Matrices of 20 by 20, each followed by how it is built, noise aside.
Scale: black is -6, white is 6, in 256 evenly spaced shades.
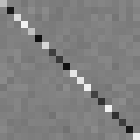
diagonal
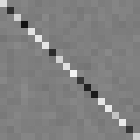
diagonal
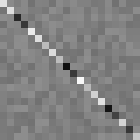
diagonal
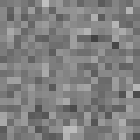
noise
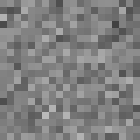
noise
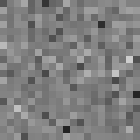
noise
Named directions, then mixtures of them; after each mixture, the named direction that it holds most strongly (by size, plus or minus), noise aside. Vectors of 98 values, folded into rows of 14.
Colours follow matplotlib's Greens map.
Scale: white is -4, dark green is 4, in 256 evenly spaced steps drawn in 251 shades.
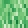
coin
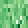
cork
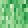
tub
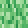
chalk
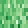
chalk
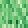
coin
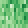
tub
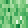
cork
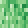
tub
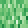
chalk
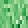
cork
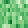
cork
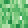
cork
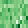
cork
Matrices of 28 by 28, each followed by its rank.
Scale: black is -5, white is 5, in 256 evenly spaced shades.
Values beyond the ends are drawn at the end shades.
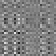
two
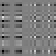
one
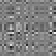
two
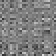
three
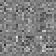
five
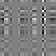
one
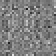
five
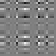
one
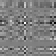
two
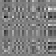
two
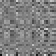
three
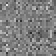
five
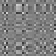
two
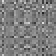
three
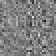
five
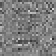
five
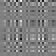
one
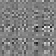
three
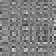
three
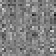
five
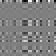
one
